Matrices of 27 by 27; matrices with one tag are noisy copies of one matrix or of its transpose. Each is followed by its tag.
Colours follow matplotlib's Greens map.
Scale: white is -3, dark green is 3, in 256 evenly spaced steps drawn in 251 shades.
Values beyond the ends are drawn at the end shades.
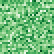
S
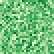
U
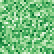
U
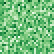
S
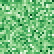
S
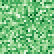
S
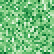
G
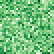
G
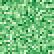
S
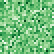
S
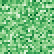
S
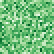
U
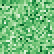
S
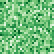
S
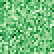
S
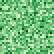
S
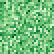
S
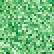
G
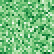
G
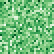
S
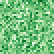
U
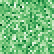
U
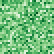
S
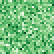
G
